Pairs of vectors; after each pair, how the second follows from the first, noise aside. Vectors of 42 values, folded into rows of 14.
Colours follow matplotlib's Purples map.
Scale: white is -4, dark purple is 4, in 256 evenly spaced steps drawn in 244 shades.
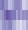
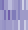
partly zeroed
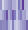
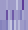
partly zeroed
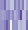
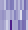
negated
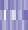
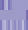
partly zeroed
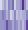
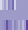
partly zeroed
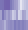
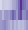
negated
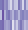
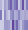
negated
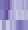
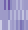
partly zeroed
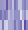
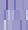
partly zeroed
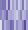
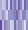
negated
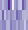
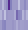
partly zeroed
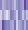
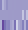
partly zeroed
